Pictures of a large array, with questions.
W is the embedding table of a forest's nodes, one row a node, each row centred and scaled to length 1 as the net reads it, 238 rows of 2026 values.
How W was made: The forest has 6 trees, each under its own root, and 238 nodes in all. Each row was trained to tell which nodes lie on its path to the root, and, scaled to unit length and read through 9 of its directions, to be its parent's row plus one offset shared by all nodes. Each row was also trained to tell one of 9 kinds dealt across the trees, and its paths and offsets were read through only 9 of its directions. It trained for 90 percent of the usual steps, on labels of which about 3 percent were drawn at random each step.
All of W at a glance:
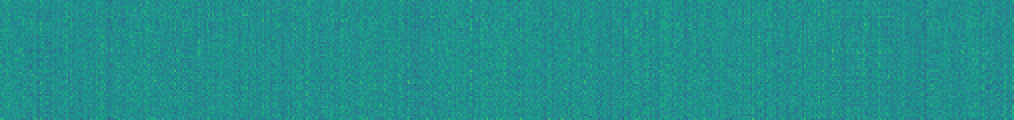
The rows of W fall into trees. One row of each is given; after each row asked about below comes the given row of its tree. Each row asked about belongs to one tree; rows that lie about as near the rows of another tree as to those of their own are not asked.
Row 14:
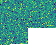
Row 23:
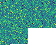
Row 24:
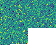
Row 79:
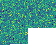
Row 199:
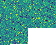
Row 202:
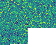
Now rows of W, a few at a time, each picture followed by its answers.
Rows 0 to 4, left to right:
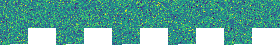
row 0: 199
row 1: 202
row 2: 202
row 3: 23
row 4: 14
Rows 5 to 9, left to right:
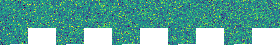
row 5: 14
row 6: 23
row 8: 202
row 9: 14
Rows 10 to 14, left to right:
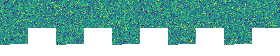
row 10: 24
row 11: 202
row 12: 23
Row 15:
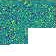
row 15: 202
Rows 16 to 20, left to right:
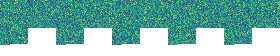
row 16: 23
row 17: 24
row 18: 14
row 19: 199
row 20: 24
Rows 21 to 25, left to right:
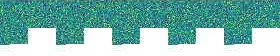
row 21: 24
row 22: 23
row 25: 23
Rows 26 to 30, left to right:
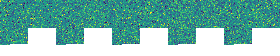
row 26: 199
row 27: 199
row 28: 199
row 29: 23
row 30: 14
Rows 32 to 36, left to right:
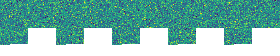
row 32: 24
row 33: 24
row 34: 14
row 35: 24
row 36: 23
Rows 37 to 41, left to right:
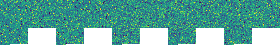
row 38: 199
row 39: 202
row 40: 202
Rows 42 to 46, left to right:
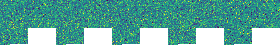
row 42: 23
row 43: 199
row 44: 199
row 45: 202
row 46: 23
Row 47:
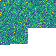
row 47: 202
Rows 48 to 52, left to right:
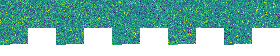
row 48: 202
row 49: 202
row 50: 23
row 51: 199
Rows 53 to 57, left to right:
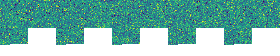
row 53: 23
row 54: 199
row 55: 202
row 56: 202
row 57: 23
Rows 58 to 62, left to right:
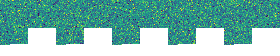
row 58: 23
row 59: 202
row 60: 14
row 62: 202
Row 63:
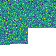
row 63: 23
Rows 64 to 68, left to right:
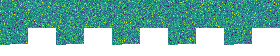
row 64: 14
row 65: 79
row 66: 202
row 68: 23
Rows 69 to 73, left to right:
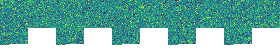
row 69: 14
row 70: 23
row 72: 199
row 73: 14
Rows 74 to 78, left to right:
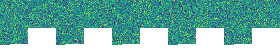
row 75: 14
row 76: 14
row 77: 24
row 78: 23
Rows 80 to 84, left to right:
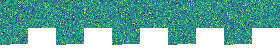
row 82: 199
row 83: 14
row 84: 14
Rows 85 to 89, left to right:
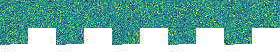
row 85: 199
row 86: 79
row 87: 14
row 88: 14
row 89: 14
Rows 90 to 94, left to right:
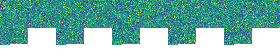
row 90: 23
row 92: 14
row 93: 199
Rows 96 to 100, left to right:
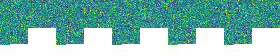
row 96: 202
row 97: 199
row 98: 14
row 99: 24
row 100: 24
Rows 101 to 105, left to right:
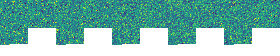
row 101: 24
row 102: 24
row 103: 199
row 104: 24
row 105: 199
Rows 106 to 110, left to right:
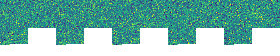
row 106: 199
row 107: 14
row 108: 202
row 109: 14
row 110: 14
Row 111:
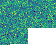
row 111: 202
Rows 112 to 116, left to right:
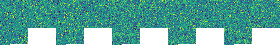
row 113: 23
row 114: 24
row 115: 202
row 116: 24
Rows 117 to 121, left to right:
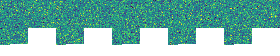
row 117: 14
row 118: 199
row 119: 199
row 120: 23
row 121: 202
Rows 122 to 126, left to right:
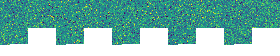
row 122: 24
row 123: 199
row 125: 14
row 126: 199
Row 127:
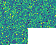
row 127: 23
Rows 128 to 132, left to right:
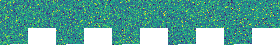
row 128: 199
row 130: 199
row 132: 14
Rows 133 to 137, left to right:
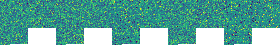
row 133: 199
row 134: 14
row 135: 14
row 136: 202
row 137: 23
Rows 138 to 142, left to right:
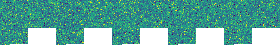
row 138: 24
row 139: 14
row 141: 23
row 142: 23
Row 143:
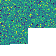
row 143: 23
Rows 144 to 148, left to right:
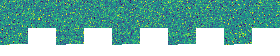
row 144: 199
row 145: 23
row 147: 24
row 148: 199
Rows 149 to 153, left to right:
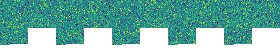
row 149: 23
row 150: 199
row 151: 199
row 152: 14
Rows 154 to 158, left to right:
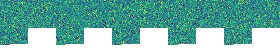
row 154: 79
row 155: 199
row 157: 23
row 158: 23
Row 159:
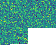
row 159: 202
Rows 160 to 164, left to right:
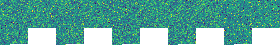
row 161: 199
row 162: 14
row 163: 14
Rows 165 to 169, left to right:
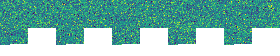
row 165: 202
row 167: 199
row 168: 23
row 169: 23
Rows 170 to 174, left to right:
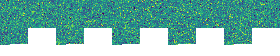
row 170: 199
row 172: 23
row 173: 14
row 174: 199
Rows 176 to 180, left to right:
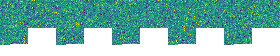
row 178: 23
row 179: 199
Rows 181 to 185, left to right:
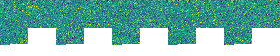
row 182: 199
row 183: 202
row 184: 14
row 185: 202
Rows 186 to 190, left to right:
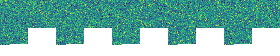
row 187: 202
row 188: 24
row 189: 14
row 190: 14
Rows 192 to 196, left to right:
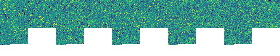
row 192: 23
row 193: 202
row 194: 202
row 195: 202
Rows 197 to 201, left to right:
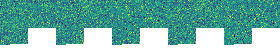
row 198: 14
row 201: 199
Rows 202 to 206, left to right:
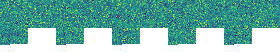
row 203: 202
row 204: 202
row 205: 24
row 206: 23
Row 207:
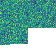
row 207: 23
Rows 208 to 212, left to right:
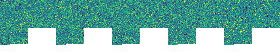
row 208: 202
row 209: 23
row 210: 202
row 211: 14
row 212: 23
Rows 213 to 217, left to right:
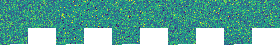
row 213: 199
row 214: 14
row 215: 23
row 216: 14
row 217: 14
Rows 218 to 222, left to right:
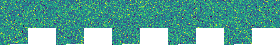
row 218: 199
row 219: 14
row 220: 14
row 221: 199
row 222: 23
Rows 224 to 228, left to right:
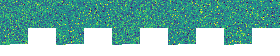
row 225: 199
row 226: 199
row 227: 14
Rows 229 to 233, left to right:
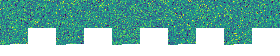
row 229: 23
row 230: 23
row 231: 24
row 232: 14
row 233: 199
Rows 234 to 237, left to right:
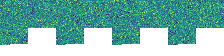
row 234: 23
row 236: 14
